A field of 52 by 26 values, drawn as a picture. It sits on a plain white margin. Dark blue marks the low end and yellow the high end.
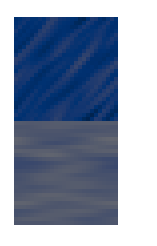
The table splits into 2 rows of 1 panel. Panel 1,1: very low, slanting up to the right, faint in contrast. Panel 2,1: low, streaked across, faint in contrast.
